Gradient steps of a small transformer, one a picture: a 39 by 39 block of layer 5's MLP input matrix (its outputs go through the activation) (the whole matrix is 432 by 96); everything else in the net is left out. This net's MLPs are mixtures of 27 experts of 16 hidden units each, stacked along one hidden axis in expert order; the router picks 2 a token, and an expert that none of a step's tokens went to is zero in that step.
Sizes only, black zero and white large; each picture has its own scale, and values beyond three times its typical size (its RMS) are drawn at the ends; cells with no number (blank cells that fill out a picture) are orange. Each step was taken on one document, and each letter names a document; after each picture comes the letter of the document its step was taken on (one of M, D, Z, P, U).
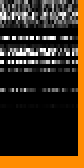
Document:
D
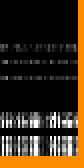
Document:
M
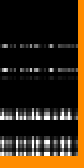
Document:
M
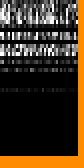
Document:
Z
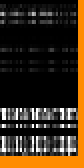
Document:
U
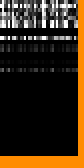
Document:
Z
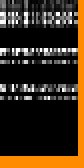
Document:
D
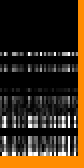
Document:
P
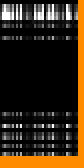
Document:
Z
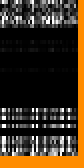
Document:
U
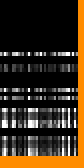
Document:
P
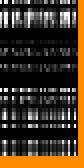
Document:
P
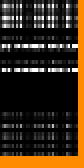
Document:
Z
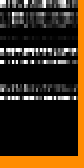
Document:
D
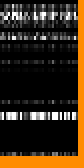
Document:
Z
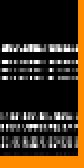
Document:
M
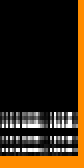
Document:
M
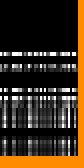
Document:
P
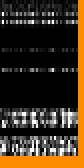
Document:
U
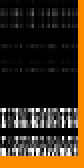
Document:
U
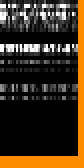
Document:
D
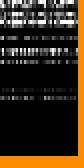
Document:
D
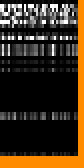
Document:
Z
